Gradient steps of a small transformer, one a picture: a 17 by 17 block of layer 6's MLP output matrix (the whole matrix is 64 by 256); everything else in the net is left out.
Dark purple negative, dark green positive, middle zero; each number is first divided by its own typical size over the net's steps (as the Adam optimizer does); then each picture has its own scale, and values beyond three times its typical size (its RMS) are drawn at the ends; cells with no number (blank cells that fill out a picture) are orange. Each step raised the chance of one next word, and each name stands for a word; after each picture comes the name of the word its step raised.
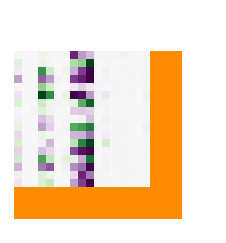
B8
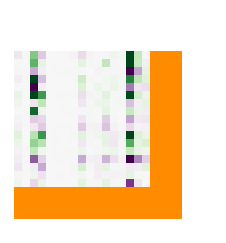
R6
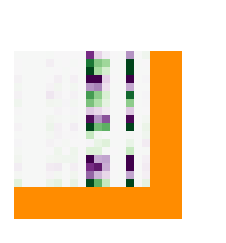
B8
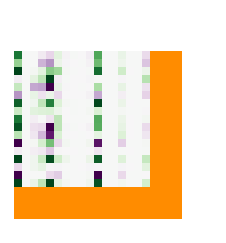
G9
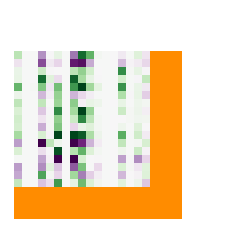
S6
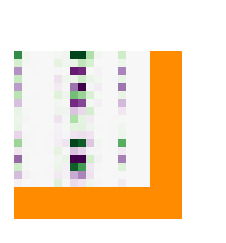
R6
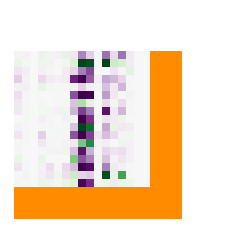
B8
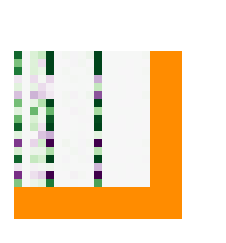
G9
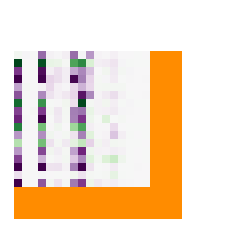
B8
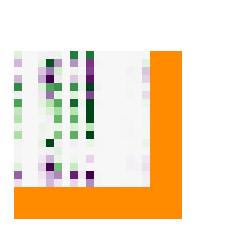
S6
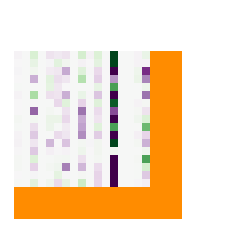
B8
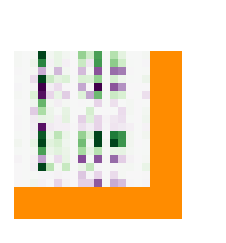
R6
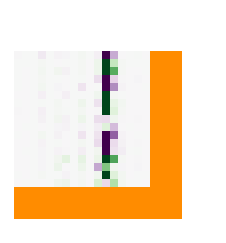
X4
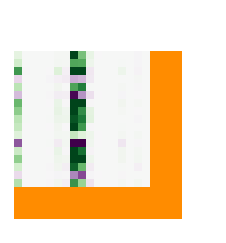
G9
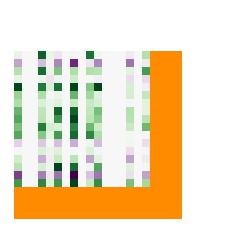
S6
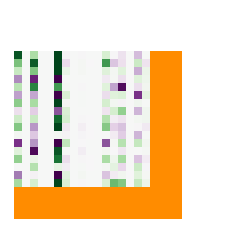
G9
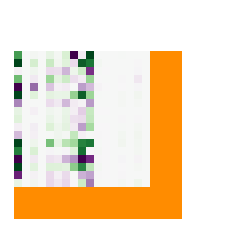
R6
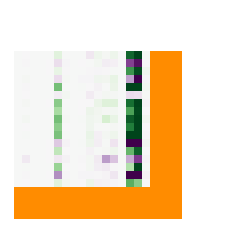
S6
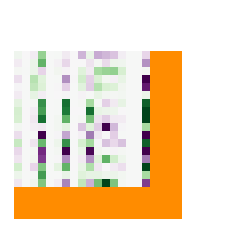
X4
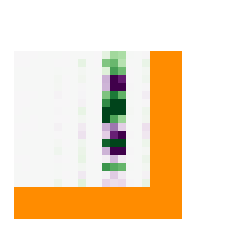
X4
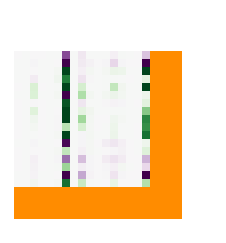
S6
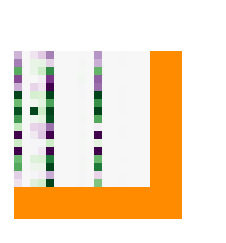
X4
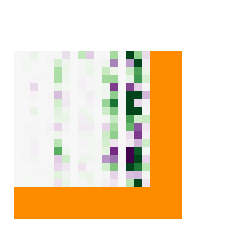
X4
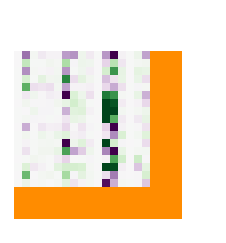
X4
